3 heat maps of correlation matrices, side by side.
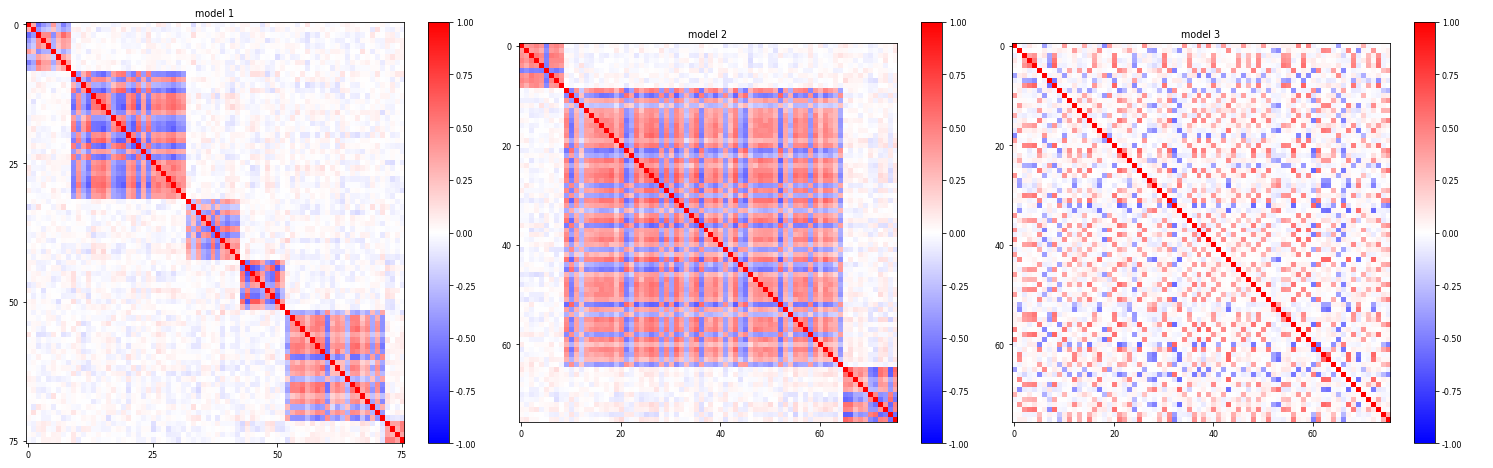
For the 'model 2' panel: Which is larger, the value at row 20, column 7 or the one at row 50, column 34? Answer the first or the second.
the second
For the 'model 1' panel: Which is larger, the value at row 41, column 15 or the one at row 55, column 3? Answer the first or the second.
the first
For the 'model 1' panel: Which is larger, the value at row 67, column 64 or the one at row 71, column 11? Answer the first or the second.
the second
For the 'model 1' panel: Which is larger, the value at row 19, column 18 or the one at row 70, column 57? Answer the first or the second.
the first
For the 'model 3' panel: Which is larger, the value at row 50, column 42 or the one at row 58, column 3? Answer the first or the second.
the second
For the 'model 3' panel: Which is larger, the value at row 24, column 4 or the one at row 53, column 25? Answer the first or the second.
the second
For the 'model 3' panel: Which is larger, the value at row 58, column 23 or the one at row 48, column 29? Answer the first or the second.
the second
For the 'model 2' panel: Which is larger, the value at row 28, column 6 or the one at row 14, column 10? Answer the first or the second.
the first
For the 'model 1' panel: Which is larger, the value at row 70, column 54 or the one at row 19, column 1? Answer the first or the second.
the first
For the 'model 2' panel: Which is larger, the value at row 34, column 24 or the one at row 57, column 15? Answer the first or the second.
the second
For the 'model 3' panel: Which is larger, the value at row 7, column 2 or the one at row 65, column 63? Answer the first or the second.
the second
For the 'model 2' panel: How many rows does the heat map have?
76
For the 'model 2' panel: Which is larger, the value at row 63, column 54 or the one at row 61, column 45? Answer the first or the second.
the first
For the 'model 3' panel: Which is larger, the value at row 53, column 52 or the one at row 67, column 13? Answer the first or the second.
the first
